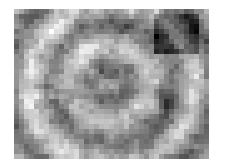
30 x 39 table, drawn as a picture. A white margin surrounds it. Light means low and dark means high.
The texture is blotchy. In the top right lies a patch that is higher than the rest. Rings spread out from the centre. The ninth with the highest average is the top right.
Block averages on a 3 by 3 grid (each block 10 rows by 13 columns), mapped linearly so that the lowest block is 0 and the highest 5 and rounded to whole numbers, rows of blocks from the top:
115
021
112
